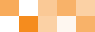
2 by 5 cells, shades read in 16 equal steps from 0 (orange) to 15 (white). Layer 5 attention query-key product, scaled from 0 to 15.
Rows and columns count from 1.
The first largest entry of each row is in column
2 1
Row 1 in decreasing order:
15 9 8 5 4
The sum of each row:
41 43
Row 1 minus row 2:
-11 15 -1 -9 4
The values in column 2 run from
0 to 15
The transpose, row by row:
4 15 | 15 0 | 8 9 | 5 14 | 9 5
